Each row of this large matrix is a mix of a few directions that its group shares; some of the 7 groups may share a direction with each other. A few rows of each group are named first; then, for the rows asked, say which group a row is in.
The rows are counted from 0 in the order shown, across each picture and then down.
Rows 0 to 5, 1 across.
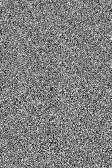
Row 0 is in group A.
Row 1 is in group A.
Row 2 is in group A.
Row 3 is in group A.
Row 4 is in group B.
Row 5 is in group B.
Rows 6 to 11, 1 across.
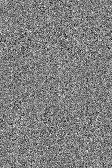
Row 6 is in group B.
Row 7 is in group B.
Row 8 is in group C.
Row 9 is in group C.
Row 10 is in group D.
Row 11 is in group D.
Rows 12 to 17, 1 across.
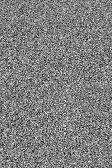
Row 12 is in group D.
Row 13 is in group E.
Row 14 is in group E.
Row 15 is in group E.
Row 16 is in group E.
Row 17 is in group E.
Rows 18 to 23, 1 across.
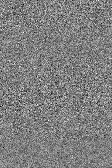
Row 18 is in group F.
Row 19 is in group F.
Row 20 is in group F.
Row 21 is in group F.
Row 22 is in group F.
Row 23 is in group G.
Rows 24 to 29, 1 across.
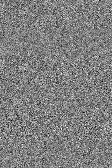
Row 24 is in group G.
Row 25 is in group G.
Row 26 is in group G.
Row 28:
E
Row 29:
E
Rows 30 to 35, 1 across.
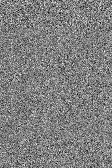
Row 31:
C
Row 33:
C
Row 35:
D
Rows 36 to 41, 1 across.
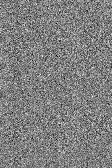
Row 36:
D
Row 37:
B
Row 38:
A
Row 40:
B
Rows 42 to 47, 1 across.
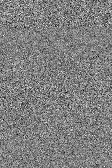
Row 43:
G
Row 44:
F
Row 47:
A
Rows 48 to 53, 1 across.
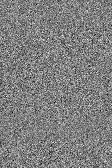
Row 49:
C
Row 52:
C
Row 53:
A
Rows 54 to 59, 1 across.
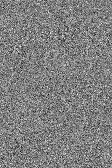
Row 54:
G
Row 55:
C
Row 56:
D
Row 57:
C
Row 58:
F
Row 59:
E
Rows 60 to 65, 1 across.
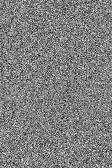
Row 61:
E
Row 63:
E
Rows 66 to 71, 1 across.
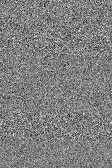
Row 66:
B
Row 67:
F
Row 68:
F
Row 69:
F
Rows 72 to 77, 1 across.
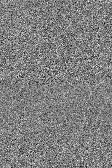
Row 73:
G
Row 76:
F
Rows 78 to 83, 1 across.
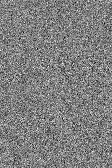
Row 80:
C
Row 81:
C
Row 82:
B
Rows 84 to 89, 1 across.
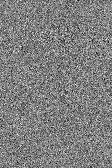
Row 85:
B
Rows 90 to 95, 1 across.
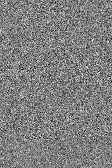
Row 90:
B
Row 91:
A
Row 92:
D
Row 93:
D
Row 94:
F
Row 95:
F
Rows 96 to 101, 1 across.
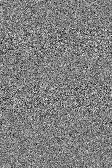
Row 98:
E
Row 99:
A
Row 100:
B
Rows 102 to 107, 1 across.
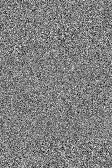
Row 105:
C
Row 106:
E
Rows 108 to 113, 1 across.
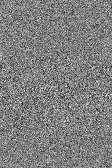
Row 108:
A
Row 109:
E
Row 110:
B
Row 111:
B
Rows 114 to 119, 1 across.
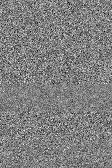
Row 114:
A
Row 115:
A
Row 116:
E
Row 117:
G
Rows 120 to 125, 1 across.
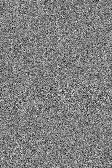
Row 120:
G
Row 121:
C
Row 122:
F
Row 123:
A
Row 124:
D
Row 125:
E
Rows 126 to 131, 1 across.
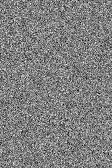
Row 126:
A
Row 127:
E
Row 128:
B
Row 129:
G
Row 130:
B
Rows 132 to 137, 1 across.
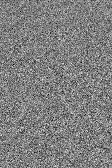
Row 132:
D
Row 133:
C
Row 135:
C
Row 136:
D
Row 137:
F
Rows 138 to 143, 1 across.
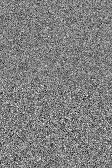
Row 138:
G
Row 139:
F
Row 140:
G
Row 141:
E
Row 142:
B
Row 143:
A
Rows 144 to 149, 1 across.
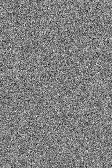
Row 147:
F
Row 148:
D
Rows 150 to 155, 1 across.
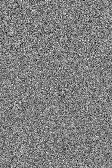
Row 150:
E
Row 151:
E
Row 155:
D
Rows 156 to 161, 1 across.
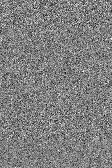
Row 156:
A
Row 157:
B
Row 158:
E
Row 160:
A
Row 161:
F
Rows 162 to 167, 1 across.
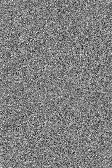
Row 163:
D
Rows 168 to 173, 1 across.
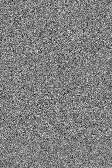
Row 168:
C
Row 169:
A
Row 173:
G
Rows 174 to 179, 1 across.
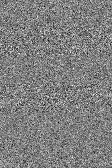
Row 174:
B
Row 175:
B
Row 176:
F
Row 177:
D
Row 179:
G
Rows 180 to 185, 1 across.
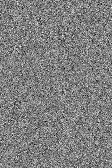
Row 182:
A
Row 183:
A
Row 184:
G
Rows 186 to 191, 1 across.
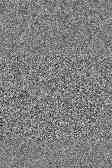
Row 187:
D
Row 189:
G
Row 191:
D
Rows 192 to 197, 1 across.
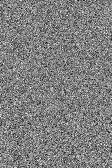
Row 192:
E
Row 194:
G
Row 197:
A
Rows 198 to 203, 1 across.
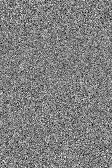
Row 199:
F
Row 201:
E
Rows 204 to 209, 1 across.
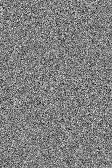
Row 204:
E
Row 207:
A
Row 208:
C
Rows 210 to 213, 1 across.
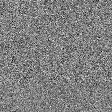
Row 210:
G
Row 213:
F
